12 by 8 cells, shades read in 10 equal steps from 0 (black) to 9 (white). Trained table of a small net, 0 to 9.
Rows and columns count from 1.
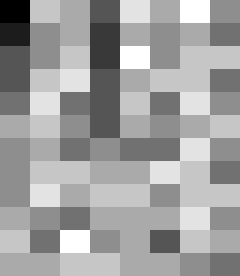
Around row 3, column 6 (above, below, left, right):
5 7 9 7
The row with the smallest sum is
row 2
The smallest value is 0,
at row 1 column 1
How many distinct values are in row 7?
4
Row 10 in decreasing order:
8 6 6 6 6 5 5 4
